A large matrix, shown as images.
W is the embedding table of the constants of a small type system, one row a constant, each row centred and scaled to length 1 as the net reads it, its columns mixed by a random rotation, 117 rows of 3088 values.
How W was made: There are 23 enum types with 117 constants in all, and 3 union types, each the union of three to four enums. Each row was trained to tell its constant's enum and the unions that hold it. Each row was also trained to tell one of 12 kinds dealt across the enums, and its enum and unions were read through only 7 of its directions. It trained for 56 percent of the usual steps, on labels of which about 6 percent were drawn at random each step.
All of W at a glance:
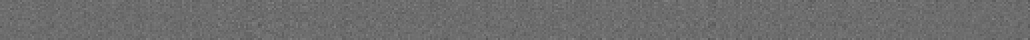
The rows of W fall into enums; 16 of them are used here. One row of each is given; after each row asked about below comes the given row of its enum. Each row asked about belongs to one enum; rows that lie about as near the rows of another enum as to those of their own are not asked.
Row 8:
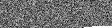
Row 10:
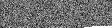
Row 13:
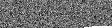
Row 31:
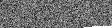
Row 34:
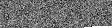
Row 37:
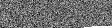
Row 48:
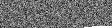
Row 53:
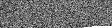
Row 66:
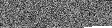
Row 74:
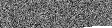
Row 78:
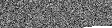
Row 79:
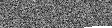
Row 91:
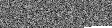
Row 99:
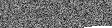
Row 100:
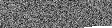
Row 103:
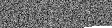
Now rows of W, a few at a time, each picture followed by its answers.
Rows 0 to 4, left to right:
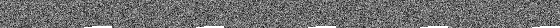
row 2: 13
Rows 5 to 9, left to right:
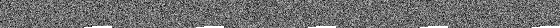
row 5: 8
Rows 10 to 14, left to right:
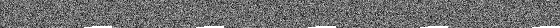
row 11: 8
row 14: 79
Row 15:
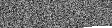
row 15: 53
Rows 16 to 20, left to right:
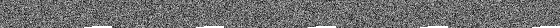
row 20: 8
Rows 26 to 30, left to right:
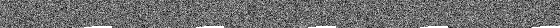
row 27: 91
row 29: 10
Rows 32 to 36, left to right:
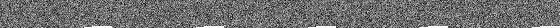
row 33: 37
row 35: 74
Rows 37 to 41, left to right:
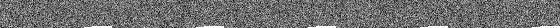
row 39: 10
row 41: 53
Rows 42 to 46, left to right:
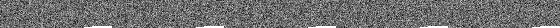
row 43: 74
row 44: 13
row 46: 8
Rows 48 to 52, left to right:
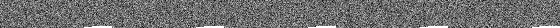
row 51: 74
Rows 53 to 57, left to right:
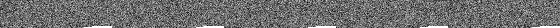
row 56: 10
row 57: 53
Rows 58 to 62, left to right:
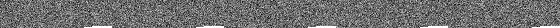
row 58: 10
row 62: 31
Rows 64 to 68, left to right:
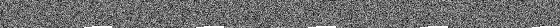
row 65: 13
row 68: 100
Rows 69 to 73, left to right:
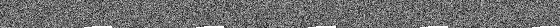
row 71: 53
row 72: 91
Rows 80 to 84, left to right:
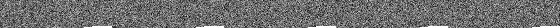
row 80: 74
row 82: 53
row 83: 78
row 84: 79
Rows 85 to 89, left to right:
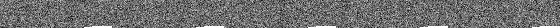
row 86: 8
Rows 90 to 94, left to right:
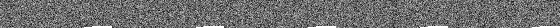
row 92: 74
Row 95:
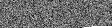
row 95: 37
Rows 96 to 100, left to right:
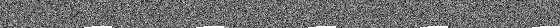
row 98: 79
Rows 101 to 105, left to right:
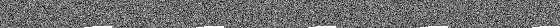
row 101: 79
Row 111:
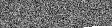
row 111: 10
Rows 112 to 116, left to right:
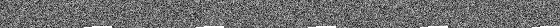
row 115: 79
